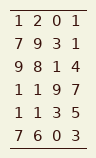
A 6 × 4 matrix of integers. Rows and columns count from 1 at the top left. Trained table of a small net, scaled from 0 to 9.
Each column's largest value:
9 9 9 7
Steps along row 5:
same up up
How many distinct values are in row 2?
4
